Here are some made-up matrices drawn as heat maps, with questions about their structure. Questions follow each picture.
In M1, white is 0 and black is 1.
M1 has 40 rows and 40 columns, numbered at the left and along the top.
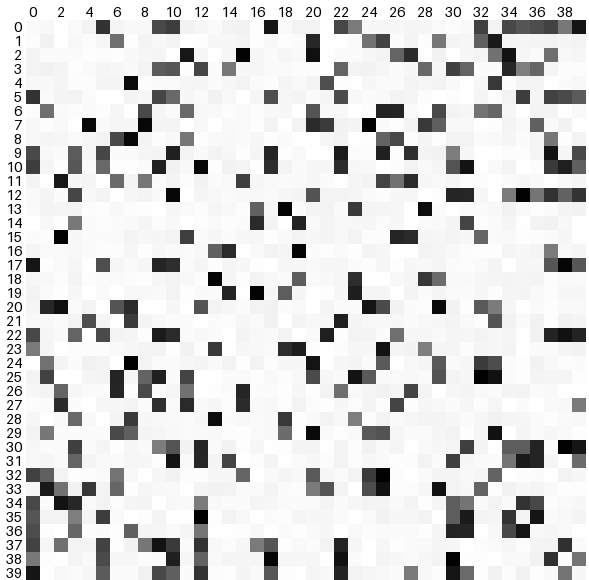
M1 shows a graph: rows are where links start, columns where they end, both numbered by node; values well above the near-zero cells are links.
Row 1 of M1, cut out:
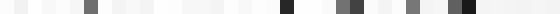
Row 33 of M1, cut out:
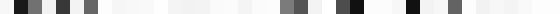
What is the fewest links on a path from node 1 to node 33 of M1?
1
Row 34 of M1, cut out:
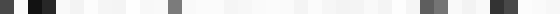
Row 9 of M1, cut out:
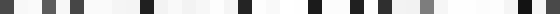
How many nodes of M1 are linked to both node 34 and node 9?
3
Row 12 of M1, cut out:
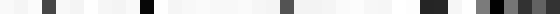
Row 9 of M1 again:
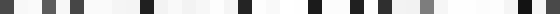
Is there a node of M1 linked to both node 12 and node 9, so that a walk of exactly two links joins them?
yes
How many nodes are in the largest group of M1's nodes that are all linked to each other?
7
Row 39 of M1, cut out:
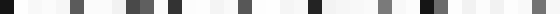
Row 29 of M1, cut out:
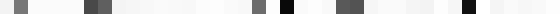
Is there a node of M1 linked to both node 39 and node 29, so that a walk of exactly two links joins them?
no
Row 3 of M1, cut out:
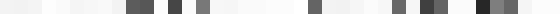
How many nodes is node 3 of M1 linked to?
11
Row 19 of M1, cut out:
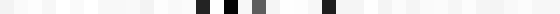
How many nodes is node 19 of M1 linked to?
4
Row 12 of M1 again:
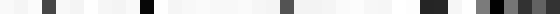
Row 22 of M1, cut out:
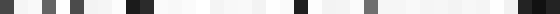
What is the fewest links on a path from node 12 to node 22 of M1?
2
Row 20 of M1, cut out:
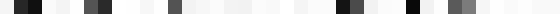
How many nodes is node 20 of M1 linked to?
10
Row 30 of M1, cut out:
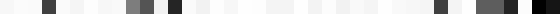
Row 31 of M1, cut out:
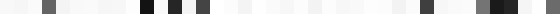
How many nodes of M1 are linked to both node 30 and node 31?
7
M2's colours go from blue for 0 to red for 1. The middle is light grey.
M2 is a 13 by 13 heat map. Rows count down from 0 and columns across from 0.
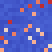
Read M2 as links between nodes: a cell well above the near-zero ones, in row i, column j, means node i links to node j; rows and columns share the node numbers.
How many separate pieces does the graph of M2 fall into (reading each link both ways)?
3
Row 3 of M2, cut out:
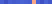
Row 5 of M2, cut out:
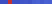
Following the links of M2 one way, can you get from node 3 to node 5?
no
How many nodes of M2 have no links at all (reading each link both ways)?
1
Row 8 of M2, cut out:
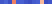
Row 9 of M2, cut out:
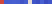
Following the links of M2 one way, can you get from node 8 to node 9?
yes
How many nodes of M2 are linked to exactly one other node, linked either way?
5
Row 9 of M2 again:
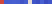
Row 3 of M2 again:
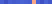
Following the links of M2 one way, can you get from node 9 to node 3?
yes
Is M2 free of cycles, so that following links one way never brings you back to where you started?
no
